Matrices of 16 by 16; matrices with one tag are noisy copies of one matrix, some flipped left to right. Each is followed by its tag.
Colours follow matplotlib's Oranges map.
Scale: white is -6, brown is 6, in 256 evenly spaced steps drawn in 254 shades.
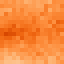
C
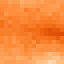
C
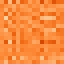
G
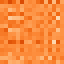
G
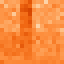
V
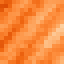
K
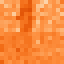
V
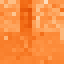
V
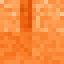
V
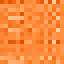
G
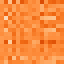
G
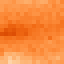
C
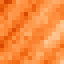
K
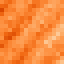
K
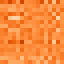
G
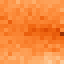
C
